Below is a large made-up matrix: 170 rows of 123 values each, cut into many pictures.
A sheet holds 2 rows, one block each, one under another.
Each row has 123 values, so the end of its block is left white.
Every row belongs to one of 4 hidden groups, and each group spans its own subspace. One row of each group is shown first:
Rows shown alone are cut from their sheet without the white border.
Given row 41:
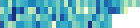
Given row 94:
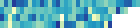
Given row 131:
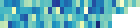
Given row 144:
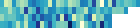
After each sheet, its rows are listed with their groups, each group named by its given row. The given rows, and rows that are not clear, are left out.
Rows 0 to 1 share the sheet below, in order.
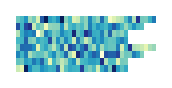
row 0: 131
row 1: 131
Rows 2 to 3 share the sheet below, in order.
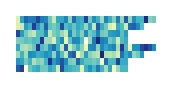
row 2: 144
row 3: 131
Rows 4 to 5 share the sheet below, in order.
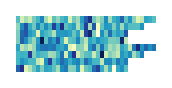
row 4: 94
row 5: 131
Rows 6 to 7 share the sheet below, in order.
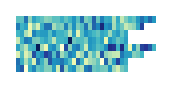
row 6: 41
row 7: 131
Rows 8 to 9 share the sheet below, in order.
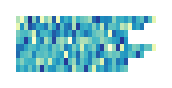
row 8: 144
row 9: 94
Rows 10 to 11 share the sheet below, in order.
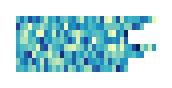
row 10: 94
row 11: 131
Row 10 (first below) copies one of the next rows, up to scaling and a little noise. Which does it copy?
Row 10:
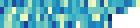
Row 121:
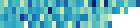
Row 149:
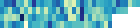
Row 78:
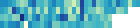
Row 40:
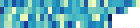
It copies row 40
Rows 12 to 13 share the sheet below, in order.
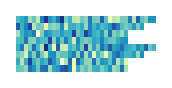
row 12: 131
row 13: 41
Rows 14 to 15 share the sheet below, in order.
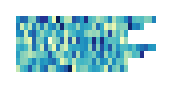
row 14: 144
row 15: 41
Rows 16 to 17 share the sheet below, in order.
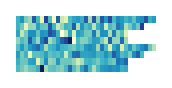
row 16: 41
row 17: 94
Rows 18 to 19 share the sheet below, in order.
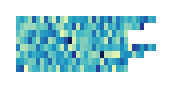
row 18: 41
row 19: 131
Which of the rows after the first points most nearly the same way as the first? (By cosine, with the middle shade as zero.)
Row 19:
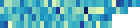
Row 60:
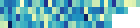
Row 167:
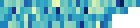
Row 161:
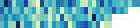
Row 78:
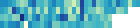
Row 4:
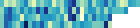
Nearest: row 167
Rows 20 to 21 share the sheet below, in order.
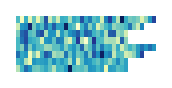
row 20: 94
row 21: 41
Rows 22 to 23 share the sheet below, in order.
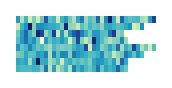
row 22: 94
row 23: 131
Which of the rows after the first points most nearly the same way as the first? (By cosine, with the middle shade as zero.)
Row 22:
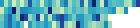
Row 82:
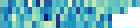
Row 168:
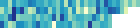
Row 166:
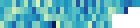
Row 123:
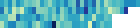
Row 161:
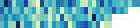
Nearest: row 168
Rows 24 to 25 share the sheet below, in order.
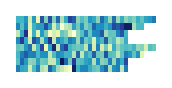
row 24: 144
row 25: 41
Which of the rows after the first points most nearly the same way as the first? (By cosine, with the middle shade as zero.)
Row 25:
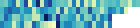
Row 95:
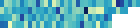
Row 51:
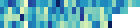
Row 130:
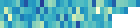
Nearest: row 95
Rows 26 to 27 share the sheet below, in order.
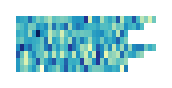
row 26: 131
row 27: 94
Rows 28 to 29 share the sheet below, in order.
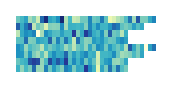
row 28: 131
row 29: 144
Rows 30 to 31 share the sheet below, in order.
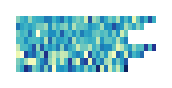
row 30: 131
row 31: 144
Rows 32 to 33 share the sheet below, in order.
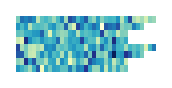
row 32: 131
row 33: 144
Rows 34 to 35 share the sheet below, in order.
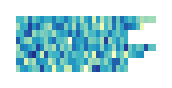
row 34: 41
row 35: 144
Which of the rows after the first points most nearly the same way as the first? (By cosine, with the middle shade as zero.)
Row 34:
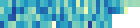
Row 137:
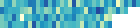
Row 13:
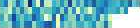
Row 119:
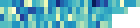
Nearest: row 119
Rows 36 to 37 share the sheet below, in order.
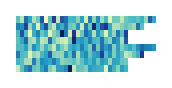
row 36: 41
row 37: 41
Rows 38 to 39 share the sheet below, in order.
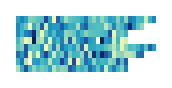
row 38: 144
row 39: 41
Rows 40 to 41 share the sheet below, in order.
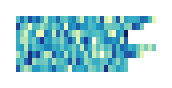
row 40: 94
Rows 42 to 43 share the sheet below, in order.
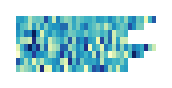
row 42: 144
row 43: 144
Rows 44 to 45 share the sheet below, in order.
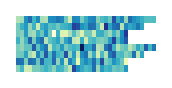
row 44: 94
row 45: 94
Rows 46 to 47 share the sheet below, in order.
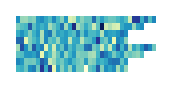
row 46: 131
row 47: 144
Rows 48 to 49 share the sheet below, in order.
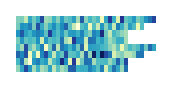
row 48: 94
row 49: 41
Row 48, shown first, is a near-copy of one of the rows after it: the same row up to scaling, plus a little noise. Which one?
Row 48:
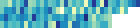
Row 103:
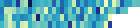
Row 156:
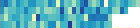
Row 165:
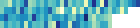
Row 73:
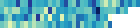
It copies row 165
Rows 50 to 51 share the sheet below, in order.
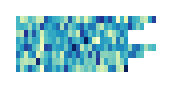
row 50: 144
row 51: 94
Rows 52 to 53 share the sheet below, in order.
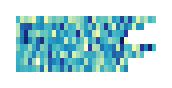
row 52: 94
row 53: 131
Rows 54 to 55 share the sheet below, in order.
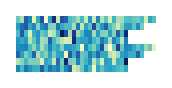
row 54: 41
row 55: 94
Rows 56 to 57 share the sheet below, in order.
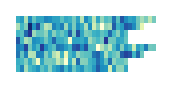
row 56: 41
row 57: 144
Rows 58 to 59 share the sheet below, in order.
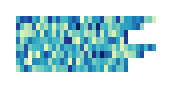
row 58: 94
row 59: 41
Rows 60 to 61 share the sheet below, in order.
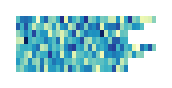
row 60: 131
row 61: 131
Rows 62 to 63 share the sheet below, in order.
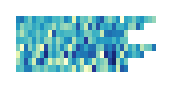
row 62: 94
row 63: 94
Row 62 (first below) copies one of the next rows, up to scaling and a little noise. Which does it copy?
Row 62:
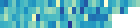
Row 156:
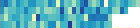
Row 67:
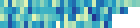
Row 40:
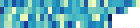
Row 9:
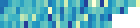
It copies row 156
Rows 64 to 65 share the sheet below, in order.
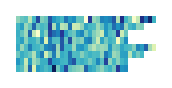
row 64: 131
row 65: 144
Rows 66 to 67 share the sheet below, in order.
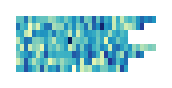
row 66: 41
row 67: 94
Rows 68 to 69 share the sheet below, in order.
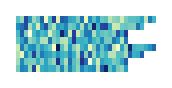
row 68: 41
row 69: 144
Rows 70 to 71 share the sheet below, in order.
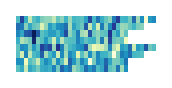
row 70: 144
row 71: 144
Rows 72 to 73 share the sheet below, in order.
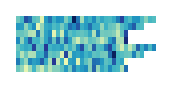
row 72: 94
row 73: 94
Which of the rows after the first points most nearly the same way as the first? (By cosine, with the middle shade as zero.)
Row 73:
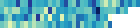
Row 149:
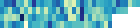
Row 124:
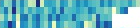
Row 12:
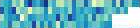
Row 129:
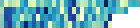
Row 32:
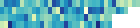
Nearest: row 32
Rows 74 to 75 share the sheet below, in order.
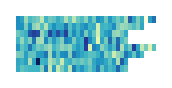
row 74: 144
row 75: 131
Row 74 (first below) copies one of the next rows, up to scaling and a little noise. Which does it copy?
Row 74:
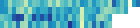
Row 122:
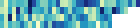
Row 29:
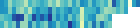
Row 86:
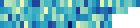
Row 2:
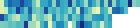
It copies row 29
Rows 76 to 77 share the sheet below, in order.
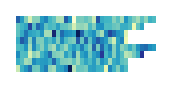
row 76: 94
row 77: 41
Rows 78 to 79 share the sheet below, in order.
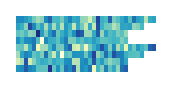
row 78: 94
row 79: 144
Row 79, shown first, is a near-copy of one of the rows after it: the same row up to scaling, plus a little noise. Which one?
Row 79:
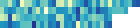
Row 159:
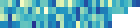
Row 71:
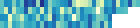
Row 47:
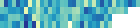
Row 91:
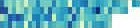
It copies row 159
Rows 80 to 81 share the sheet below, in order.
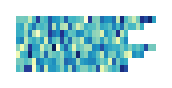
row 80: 131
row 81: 144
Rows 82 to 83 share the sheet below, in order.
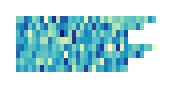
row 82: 41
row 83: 94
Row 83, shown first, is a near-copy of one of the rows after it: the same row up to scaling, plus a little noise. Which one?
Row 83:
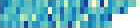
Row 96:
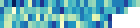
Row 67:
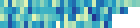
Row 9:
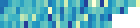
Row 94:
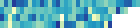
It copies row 9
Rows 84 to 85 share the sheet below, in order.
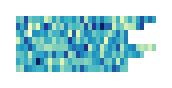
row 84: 41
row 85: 131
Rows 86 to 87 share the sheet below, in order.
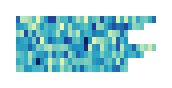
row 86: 144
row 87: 131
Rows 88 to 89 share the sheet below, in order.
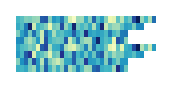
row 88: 131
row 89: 131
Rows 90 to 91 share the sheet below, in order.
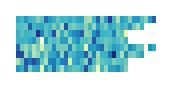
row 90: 94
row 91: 144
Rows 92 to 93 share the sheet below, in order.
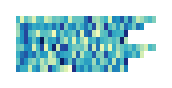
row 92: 94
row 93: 41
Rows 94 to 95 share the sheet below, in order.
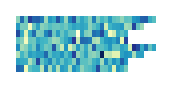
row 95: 131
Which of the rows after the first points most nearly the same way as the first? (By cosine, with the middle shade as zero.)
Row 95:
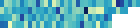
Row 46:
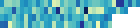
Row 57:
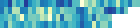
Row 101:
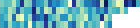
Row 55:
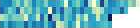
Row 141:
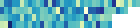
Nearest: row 46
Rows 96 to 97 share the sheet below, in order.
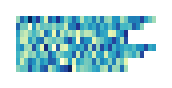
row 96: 94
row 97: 41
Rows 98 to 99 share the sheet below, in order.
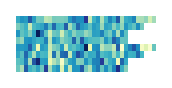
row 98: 131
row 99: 131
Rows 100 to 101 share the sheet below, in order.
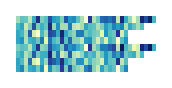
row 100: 131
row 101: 131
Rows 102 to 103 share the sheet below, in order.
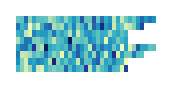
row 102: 41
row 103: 94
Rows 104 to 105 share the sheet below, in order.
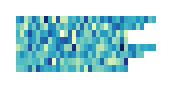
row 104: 41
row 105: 94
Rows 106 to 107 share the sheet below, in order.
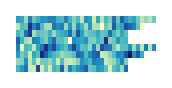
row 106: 41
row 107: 144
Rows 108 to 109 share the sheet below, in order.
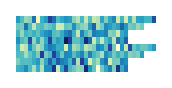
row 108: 144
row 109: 144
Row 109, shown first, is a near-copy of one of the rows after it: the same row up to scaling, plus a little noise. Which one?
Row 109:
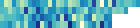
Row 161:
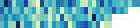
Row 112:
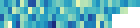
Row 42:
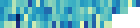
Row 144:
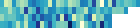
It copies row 144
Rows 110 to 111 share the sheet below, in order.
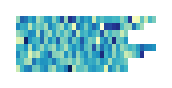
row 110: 131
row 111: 41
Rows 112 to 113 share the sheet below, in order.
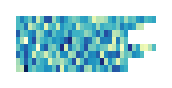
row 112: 144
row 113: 131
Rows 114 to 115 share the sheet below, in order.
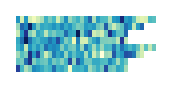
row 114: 94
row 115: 41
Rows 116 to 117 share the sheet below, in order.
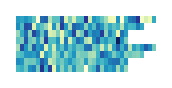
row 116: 131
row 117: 144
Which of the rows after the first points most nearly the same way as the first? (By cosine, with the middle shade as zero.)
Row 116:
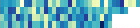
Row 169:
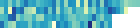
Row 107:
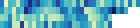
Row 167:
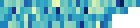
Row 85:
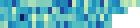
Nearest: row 167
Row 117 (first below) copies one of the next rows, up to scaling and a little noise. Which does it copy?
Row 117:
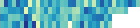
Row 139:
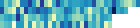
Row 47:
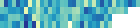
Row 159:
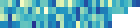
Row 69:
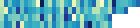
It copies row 47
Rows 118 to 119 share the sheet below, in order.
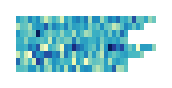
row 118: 131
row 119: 131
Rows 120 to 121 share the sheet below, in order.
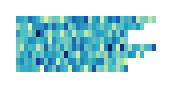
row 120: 131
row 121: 94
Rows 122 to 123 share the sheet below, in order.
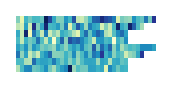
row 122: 144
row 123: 41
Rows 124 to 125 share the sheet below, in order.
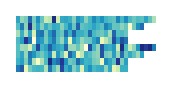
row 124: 144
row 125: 131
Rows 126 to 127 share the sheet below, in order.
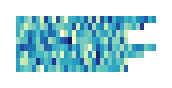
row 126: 41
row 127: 94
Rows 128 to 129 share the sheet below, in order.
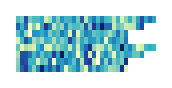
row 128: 41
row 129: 94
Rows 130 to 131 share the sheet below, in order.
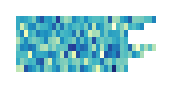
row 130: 144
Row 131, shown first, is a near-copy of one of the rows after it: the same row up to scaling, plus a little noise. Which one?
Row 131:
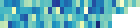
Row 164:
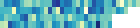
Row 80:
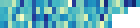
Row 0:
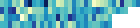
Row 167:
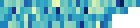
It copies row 164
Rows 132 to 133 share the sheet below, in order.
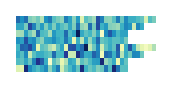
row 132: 94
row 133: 131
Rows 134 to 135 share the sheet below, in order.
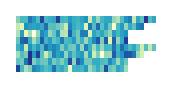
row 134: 144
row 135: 41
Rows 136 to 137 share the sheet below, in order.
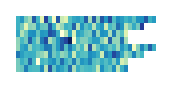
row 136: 41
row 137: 131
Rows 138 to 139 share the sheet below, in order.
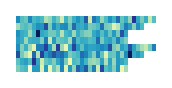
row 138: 131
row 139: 144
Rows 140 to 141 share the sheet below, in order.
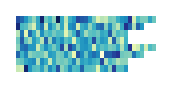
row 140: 144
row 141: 131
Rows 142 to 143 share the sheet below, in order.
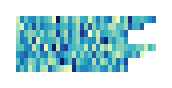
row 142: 144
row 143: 41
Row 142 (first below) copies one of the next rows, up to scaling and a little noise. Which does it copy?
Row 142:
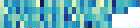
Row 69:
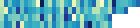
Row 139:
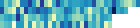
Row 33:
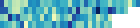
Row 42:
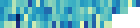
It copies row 69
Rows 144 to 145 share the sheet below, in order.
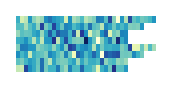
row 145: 131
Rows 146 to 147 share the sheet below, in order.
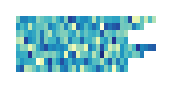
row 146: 131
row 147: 131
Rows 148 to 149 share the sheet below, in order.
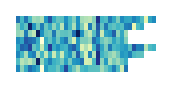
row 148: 94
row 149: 94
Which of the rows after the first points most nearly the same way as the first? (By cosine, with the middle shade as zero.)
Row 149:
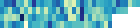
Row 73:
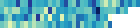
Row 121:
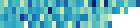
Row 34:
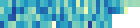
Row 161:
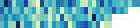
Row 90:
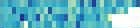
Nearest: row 90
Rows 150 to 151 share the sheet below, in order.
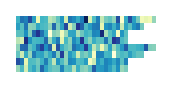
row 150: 131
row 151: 144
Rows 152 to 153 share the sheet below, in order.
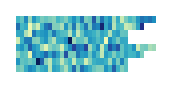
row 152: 41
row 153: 131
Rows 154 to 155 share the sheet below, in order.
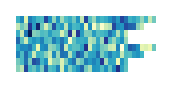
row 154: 41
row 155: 131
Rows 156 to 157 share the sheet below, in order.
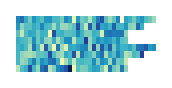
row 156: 94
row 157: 41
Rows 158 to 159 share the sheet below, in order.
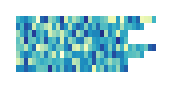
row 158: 131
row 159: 144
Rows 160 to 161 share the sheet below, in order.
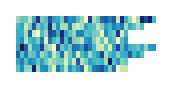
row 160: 131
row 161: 144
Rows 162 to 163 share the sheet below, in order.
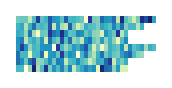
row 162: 131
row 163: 144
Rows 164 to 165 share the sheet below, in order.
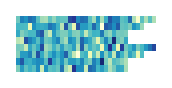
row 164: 131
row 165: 94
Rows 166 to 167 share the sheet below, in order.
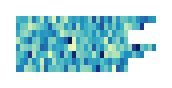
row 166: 41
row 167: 131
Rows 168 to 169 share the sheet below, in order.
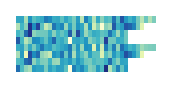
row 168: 41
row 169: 41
